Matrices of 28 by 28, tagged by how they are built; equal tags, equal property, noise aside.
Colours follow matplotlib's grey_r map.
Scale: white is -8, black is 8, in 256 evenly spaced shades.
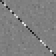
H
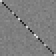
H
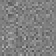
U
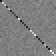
H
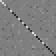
H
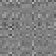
U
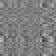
U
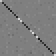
H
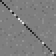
H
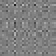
U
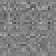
U
